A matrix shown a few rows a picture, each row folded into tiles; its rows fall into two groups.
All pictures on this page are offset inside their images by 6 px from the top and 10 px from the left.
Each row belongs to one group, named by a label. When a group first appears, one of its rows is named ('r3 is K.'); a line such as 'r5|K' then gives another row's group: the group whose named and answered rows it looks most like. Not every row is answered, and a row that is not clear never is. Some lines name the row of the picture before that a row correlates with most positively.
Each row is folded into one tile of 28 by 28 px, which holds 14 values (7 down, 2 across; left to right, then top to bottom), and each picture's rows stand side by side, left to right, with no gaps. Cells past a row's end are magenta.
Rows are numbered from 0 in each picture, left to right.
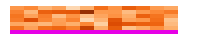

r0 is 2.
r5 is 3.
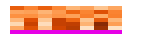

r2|3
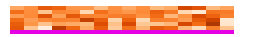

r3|3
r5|2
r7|3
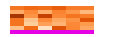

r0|3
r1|3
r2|2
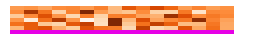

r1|2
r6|2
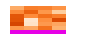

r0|3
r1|2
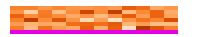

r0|2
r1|2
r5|2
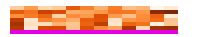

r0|3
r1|2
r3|3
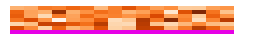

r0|2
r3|3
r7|2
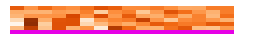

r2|3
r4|2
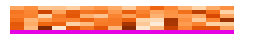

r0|3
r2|2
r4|3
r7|2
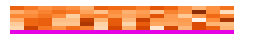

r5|3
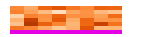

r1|2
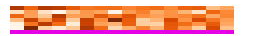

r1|2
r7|3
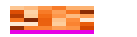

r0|2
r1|3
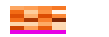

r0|2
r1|2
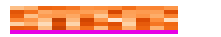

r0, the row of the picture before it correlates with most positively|0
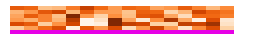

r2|3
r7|3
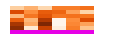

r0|3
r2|2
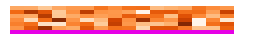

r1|2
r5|2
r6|3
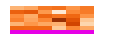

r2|3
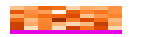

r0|3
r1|2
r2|2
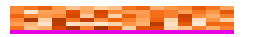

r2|2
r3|2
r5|3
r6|3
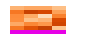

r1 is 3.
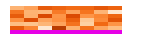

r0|2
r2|3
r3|2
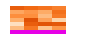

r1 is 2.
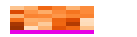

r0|3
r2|3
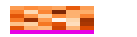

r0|2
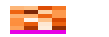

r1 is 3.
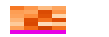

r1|2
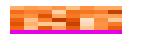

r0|3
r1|2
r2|3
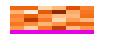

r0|2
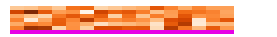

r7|2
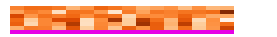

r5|3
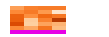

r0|3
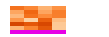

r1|3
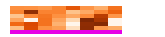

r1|3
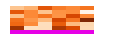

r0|3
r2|2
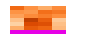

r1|3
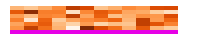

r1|3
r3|2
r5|2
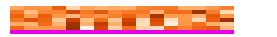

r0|2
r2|3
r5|3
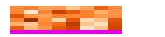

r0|2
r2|3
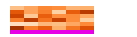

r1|2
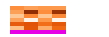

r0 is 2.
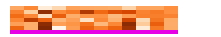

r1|3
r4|3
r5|3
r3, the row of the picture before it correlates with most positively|1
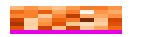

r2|2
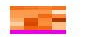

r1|2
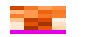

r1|3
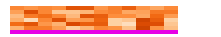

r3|3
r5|3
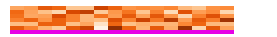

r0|2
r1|2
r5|2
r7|2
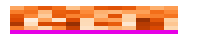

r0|3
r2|3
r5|3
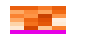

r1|3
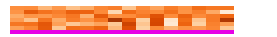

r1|3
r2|2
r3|2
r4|3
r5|3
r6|3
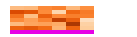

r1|2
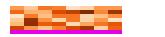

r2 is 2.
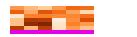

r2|2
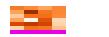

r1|3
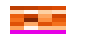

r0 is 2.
